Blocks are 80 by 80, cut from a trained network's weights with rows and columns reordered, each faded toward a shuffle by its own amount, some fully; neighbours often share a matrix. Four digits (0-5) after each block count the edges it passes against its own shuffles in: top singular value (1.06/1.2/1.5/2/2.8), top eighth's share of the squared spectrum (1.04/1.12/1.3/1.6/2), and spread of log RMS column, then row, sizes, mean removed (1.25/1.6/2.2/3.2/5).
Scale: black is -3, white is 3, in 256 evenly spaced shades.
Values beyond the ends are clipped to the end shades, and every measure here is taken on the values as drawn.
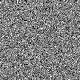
2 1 0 0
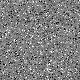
0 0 0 0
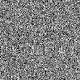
3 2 1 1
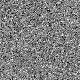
0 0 0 0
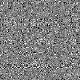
3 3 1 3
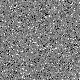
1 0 0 0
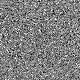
1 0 0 0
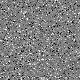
2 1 0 1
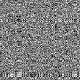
4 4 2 3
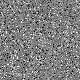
0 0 0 0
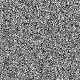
2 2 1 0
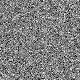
0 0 0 0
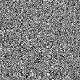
3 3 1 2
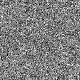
3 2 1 1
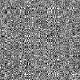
4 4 3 3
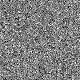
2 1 0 0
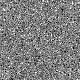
1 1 0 0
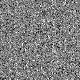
2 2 0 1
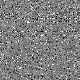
3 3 0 2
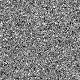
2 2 0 1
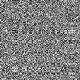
4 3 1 2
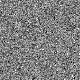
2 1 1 0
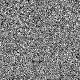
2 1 0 0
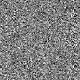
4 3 2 1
